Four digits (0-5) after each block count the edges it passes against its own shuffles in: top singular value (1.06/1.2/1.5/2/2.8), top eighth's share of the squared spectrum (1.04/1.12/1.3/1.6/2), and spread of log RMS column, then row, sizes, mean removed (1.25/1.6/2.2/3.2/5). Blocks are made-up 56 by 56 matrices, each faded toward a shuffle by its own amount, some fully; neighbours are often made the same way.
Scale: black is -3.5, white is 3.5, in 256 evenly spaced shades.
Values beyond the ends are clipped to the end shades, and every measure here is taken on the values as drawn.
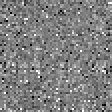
3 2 0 1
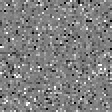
0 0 0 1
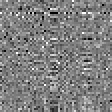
4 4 2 2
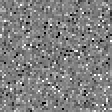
1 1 0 0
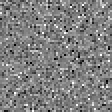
0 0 0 0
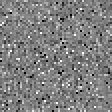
2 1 0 0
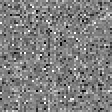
3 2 1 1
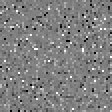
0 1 0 0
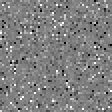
0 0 0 0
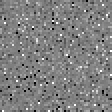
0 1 0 0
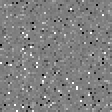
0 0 0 0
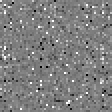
2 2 1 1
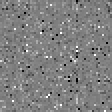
2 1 1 0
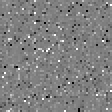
1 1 0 0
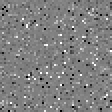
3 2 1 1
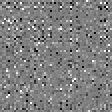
4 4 2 2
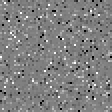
0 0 0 0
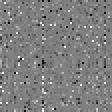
4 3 1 1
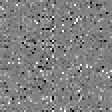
3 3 1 1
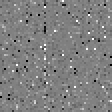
2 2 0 0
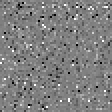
2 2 0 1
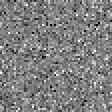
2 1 0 0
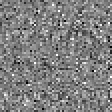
3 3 2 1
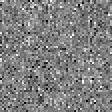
3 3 1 1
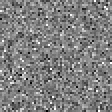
2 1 0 0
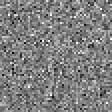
0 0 0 1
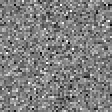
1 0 0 0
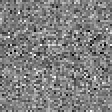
1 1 0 2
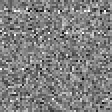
1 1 0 2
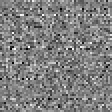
1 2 0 3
